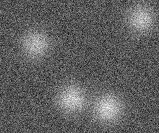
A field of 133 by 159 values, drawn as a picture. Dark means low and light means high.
No overall slope runs across the table. There are four bumps. Neither half mirrors the other.
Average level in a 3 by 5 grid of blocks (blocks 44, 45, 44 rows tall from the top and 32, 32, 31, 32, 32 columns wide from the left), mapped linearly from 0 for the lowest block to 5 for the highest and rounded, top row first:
1 1 0 0 4 | 1 2 1 0 0 | 0 1 4 5 0
